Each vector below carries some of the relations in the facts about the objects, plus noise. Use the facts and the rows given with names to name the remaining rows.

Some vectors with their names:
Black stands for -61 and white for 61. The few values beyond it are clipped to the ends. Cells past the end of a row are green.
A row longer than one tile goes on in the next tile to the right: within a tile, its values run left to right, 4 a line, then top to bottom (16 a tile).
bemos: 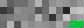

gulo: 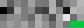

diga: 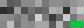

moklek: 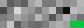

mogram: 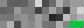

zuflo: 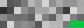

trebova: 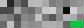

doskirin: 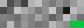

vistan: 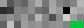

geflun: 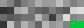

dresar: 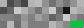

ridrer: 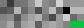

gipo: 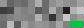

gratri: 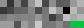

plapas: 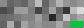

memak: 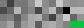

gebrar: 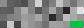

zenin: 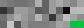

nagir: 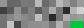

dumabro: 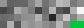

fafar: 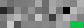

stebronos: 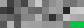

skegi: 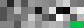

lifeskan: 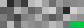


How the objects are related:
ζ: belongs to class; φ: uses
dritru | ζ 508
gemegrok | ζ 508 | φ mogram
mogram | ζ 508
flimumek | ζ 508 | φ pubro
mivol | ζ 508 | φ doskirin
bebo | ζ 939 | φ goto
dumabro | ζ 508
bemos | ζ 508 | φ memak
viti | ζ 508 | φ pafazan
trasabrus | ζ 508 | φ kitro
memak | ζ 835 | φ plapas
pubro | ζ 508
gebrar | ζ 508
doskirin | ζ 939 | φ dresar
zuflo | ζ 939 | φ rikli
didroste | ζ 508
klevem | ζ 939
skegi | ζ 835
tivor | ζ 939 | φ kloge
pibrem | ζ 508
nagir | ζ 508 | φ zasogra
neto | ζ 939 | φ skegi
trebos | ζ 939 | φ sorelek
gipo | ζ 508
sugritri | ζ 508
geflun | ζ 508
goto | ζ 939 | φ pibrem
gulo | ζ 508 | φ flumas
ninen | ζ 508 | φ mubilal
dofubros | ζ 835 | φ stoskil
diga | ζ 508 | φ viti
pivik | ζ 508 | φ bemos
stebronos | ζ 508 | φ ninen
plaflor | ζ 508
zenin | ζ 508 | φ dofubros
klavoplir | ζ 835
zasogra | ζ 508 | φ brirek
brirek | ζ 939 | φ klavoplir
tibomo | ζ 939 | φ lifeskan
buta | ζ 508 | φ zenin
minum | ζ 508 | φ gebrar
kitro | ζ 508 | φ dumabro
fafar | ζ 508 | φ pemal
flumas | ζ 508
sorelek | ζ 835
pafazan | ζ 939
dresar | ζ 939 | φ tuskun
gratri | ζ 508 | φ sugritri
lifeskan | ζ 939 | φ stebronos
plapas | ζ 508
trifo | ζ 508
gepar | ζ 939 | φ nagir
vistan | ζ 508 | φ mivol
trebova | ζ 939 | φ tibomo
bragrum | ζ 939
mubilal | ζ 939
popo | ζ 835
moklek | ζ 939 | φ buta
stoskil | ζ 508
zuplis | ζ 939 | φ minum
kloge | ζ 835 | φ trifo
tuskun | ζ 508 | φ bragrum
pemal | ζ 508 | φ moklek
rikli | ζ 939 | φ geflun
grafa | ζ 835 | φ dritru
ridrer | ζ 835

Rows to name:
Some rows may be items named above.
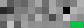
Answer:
vistan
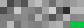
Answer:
klevem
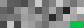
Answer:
gebrar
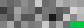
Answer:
pibrem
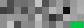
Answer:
gemegrok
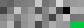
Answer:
dofubros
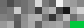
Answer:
klavoplir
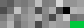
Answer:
dofubros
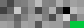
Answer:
kloge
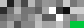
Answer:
neto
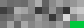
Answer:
trifo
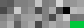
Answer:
dofubros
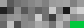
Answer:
trasabrus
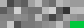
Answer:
brirek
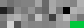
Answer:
fafar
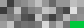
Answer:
bebo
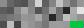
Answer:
gebrar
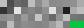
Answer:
trebos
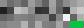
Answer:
flumas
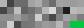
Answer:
gepar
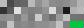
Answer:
trebos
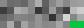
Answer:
trifo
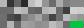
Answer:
mubilal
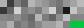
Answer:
tivor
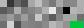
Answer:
zuplis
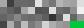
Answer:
pubro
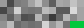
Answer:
goto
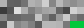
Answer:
rikli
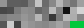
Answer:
minum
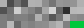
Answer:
klevem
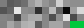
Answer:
sorelek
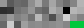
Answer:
vistan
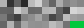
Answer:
mubilal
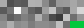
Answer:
pafazan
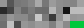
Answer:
pivik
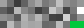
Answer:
dritru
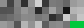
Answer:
sugritri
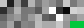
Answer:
neto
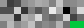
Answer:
grafa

